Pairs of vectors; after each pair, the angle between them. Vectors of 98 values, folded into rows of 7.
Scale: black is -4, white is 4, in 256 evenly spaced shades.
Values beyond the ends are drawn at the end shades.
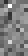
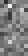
nearly parallel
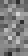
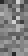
orthogonal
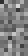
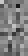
nearly opposite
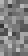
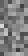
nearly opposite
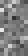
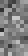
nearly opposite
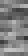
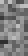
partly aligned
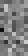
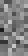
nearly parallel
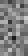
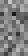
partly opposed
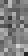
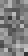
nearly parallel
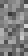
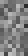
partly opposed
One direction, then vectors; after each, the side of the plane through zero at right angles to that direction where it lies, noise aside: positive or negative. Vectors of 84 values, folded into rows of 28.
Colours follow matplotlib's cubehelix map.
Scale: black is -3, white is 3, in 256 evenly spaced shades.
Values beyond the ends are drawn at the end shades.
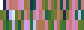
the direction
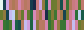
positive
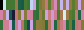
negative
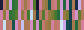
negative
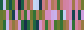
negative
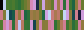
negative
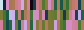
positive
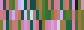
positive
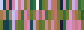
positive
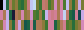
negative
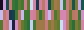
negative
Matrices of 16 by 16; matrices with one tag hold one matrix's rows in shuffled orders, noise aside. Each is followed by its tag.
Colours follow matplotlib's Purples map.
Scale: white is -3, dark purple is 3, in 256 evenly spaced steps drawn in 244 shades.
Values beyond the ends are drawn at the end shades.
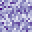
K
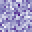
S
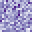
S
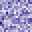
K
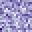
K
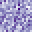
S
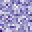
K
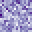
K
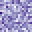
K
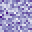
K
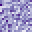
K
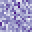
S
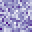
K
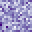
K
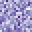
S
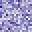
K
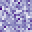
S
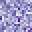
S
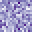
S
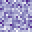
K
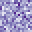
S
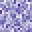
S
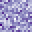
K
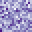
K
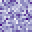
K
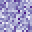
S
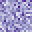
S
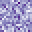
S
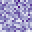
S
